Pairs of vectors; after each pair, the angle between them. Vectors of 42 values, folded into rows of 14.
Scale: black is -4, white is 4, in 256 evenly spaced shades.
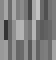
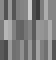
nearly opposite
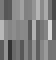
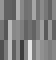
orthogonal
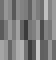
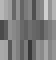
partly aligned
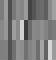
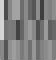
orthogonal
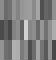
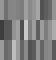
nearly parallel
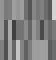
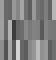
nearly parallel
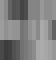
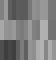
nearly parallel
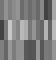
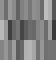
nearly opposite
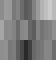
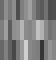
partly opposed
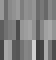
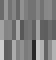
nearly opposite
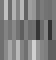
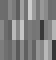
orthogonal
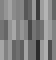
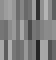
nearly parallel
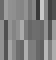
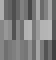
partly opposed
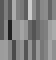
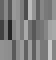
nearly parallel
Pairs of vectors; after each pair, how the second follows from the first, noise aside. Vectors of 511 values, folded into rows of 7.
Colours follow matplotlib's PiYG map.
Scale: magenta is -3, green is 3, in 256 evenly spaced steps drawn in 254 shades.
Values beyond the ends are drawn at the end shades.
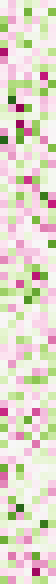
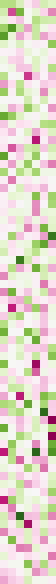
wrapped around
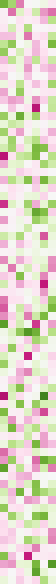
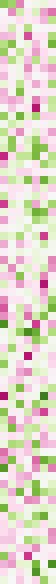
copied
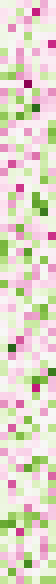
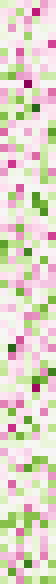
copied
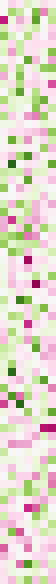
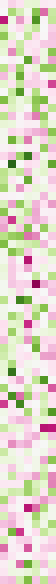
copied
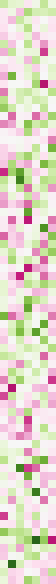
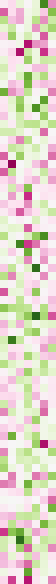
wrapped around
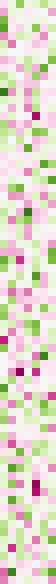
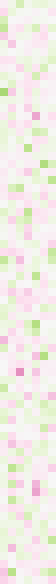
shrunk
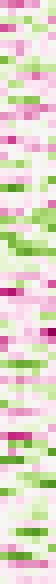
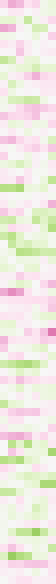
shrunk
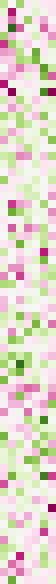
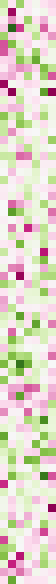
copied
